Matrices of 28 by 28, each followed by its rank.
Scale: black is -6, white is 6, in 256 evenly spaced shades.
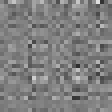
three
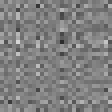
three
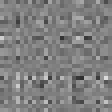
three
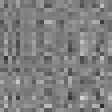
three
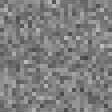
full rank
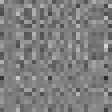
three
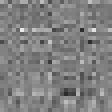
three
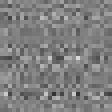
three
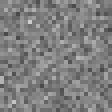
full rank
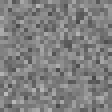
full rank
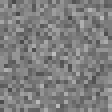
full rank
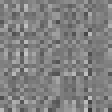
three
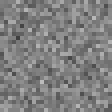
full rank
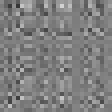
three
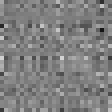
three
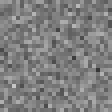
full rank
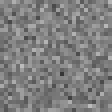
full rank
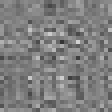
three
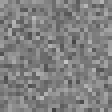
full rank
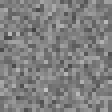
full rank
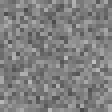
full rank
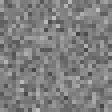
full rank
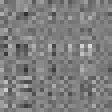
three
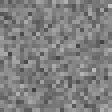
full rank
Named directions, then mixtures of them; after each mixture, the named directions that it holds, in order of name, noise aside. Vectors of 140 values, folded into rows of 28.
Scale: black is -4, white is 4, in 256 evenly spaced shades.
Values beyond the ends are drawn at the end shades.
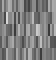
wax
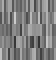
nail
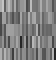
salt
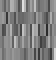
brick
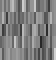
brick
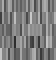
nail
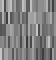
brick, nail, salt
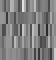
brick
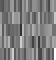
brick, nail, salt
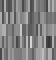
brick, nail, salt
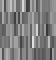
brick, salt, wax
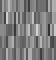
wax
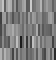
salt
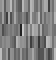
brick, nail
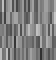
nail, wax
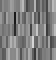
brick, nail, wax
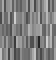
nail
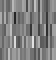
brick, nail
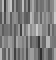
brick, nail, wax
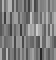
nail, wax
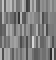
brick, salt, wax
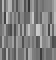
nail, wax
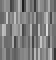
brick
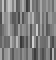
brick, salt, wax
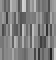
brick
